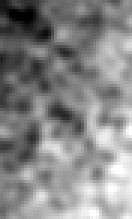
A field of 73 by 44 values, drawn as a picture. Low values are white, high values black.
The field climbs toward the top left. The histogram is bell-shaped. The ninth with the lowest average is the bottom right. The top left is the ninth with the highest average.
